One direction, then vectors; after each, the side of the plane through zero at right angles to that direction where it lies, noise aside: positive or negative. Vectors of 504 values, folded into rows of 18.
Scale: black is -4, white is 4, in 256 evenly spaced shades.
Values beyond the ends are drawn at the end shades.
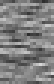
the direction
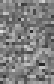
negative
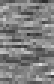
positive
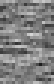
negative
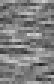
negative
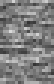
negative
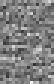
negative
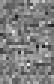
negative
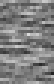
negative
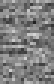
negative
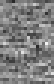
positive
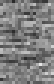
positive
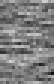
negative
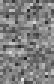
positive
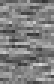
positive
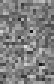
negative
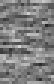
negative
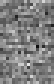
negative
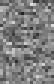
positive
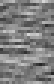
negative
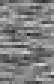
positive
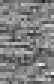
positive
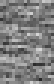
negative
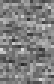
positive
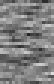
positive
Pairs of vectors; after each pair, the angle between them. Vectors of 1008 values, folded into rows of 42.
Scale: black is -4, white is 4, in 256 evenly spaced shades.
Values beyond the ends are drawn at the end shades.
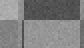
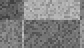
nearly opposite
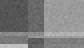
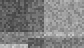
nearly parallel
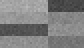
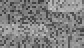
partly opposed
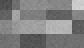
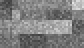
nearly parallel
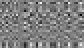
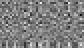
nearly parallel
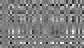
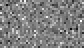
partly aligned
